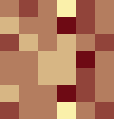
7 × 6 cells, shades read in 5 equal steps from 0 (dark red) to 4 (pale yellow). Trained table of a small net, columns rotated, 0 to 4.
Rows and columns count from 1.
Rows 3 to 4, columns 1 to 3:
1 3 2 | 2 2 3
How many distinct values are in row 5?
3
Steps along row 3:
up down up down down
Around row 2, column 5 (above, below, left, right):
1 2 0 2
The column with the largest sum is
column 4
